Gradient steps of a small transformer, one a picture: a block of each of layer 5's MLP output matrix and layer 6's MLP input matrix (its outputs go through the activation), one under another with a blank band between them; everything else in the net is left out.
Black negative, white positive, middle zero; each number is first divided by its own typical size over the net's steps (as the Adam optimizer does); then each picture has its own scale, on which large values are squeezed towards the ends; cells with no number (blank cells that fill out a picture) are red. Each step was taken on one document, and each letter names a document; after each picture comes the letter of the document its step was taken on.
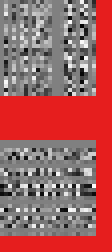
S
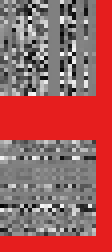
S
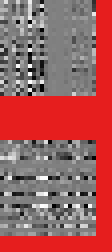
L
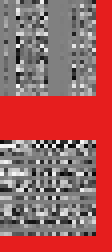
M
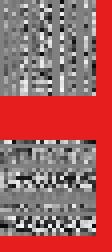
S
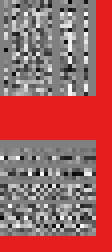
S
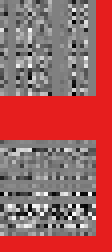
L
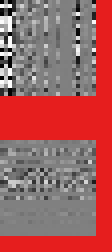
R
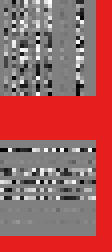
R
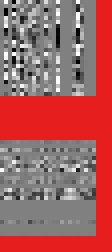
R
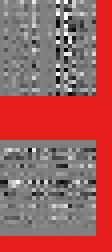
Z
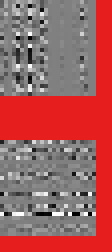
L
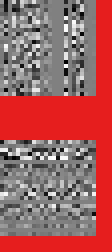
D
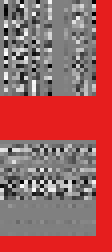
R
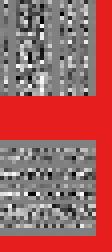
L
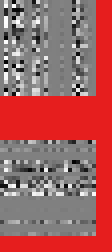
R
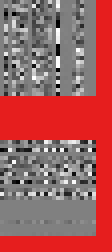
R
